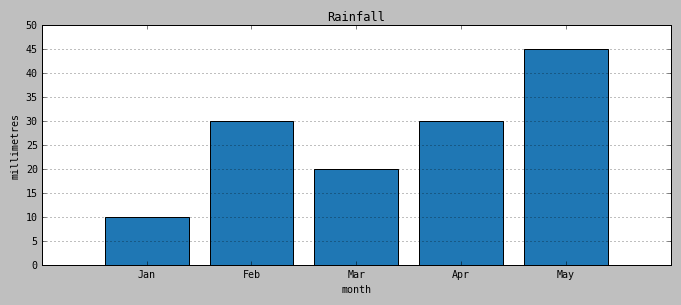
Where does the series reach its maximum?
May
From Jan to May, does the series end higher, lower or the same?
higher
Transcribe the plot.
Title: Rainfall
x-axis: month, ticks Jan Feb Mar Apr May
y-axis: millimetres, ticks 0 5 10 15 20 25 30 35 40 45 50
Values:
10 30 20 30 45
